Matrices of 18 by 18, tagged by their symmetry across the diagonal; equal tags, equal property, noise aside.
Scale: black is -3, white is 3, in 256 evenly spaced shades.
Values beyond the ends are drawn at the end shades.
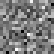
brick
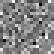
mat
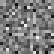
mat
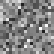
mat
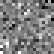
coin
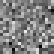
brick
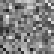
coin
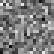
brick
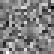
coin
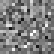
mat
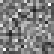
mat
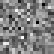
coin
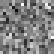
brick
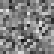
coin
